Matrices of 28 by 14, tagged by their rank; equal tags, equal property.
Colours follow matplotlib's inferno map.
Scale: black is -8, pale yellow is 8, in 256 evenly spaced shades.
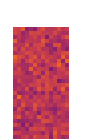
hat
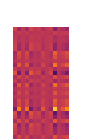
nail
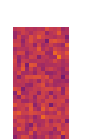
hat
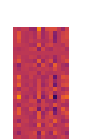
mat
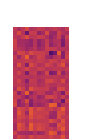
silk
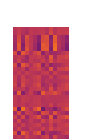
mat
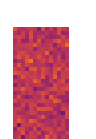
hat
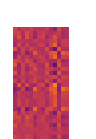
mat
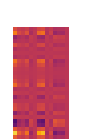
nail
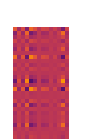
nail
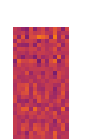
silk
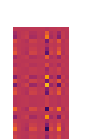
nail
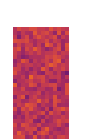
hat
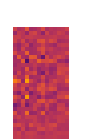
silk
